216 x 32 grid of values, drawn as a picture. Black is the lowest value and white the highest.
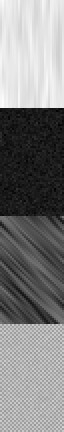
The table splits into 4 rows of 1 panel. Panel 1,1: very high, streaked downward, faint in contrast. Panel 2,1: very low, fine-grained, faint in contrast. Panel 3,1: low, slanting down to the right. Panel 4,1: high, checkered.
